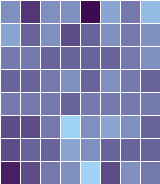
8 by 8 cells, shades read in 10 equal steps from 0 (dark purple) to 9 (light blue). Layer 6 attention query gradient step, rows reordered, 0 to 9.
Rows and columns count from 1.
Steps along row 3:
same down same same same up up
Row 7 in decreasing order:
7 6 4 4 4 4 4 3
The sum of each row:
40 41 37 38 39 43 36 38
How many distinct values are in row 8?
5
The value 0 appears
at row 1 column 5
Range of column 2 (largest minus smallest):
3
